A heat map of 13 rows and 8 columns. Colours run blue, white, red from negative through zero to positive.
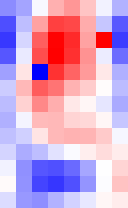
Roughest part: top right. Lone odd cells: 2, 1 higher and 1 lower than their neighbours. Stripes: none. Ninth with the highest average: top middle.
